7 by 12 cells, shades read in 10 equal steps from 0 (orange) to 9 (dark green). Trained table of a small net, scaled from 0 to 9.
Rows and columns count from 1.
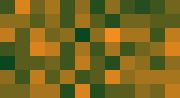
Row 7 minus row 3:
3 -1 1 -2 4 -8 4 6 3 1 -2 0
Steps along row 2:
same up down up down up up down same up same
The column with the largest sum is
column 7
